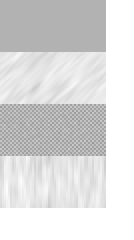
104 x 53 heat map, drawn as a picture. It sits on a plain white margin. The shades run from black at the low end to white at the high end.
The table splits into 4 rows of 1 panel. Panel 1,1: high, flat. Panel 2,1: very high, slanting up to the right, faint in contrast. Panel 3,1: high, checkered. Panel 4,1: very high, streaked downward, faint in contrast.
